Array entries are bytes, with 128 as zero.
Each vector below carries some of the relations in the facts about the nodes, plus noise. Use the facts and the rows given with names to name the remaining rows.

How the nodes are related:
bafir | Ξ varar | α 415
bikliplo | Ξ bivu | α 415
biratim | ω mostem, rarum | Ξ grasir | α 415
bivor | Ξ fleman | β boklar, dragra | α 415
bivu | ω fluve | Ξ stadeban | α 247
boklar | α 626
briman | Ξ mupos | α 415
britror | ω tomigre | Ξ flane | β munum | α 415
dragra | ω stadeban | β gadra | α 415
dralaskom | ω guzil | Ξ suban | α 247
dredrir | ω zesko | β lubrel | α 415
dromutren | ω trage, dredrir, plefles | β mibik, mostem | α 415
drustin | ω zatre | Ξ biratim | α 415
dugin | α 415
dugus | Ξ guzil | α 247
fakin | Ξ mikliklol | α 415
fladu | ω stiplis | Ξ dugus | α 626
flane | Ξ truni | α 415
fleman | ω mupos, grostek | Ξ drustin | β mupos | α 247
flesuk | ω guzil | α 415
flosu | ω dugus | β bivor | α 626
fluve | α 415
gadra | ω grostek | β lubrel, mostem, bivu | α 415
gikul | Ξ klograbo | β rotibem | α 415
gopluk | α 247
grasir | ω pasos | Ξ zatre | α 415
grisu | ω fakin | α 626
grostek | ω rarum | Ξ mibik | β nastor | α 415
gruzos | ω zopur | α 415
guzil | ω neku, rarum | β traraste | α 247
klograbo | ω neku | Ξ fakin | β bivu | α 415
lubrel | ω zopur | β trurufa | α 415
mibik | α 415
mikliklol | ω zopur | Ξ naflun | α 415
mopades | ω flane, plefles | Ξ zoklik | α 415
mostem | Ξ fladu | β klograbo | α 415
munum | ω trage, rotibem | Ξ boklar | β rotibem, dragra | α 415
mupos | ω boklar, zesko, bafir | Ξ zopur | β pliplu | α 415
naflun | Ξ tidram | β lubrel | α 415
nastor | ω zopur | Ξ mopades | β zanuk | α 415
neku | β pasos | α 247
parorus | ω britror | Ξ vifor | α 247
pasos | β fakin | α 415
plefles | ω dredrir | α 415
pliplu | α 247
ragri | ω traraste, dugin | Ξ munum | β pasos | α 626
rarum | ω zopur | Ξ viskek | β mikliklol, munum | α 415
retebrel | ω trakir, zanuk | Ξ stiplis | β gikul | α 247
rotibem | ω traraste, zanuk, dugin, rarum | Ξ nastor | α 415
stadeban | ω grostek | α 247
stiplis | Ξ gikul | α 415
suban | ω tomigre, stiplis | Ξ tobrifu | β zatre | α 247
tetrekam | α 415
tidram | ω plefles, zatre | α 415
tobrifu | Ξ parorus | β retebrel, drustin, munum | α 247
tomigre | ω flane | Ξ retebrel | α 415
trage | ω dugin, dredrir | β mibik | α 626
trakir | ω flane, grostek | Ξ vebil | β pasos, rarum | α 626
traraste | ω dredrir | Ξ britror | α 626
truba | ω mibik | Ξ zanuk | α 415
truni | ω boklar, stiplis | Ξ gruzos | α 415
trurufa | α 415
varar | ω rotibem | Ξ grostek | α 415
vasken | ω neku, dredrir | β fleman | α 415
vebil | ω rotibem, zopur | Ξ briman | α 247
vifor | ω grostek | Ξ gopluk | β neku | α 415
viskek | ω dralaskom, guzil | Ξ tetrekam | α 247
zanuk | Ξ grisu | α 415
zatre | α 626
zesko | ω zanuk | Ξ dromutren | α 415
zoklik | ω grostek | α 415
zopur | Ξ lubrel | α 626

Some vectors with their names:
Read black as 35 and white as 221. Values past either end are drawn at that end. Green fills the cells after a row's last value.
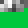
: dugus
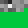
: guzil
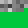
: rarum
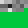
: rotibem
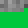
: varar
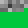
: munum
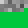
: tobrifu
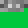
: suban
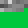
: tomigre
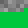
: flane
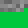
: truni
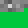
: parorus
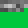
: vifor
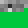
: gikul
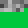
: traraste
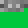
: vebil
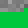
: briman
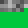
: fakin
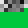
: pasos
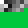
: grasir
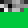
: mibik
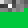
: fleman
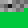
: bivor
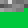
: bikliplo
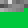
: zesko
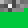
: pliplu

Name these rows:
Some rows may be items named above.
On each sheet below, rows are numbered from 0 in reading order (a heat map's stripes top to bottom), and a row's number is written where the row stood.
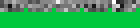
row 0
zanuk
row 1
tetrekam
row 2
retebrel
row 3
nastor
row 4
grasir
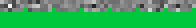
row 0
pliplu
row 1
grisu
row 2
flesuk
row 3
bivor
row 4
plefles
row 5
trakir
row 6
britror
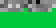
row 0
suban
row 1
boklar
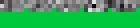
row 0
naflun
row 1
dragra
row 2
drustin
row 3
truba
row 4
grostek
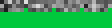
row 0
fluve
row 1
vifor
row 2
mikliklol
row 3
ragri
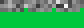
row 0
fakin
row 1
dragra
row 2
fleman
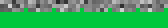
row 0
vasken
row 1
munum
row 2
zatre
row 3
trage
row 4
gikul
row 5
rarum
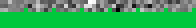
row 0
stiplis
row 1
ragri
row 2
mupos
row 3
flosu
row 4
bivu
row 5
mostem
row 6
zopur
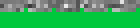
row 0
fladu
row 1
dralaskom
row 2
neku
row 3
vebil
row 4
bafir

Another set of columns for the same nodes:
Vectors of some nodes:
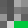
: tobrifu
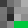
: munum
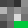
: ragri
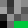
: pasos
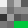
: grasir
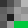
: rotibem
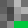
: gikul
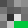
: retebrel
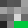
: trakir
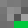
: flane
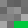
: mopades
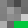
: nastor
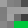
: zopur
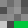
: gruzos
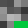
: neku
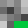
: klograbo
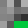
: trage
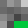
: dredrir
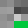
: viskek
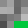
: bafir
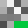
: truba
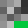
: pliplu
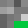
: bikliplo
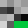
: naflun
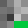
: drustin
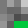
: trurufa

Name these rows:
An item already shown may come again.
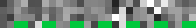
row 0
britror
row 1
tobrifu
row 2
zopur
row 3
flesuk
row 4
dugus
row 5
mibik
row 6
zanuk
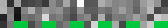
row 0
fluve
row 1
ragri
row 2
mostem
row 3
tobrifu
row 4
flesuk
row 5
fleman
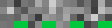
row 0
traraste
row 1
bivor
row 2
zopur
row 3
fakin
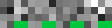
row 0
mikliklol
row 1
mupos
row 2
plefles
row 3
mibik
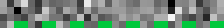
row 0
bivu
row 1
vifor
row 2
vasken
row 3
grasir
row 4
grostek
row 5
varar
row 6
flosu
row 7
munum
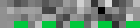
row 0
grisu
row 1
dralaskom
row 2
bivor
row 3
bivu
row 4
rarum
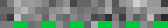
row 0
drustin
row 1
stiplis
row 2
fladu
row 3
boklar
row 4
dragra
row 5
zatre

